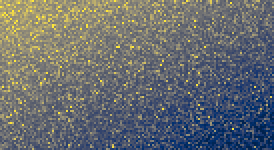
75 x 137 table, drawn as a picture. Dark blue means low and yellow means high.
No row or column stands out. Values rise toward the top left. The ninth with the lowest average is the bottom right. The texture is fine-grained noise. The top left is the ninth with the highest average. There are no regular stripes.
